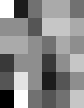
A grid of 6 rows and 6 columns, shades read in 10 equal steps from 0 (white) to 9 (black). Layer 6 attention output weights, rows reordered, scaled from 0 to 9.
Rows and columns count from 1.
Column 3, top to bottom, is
5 6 4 4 4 5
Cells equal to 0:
2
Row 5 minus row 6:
-3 1 -1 2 1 2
